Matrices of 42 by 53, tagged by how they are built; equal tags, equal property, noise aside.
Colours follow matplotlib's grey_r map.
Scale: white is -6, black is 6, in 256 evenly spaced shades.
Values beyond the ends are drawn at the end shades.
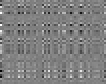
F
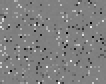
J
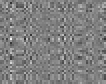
F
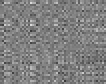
F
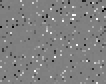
J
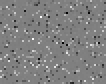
J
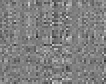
F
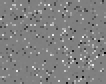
J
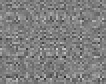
F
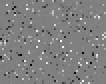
J
